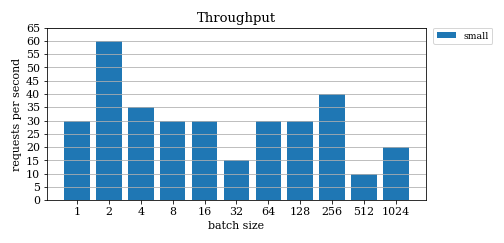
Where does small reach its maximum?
2
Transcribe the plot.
Title: Throughput
x-axis: batch size, ticks 1 2 4 8 16 32 64 128 256 512 1024
y-axis: requests per second, ticks 0 5 10 15 20 25 30 35 40 45 50 55 60 65
Legend: small
Values:
small: 30 60 35 30 30 15 30 30 40 10 20
